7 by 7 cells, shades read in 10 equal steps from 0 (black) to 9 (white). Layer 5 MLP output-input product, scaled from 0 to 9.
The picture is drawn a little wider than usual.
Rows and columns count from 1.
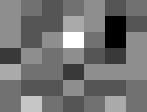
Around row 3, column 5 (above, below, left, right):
5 3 9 0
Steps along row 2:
down same up down down up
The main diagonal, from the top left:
5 3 5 5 5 3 4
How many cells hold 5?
14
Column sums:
31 29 26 34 29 19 30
